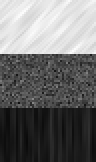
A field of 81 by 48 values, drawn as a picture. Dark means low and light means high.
It is made of 3 by 1 panels. Panel 1,1: very high, slanting up to the right, faint in contrast. Panel 2,1: low, fine-grained. Panel 3,1: very low, streaked downward, faint in contrast.
